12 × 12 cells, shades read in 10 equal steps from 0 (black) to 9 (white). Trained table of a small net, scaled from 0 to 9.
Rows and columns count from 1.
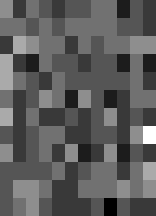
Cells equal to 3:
40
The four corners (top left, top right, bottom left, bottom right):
5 2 3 2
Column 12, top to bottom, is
2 2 5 1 2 4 2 9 2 6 5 2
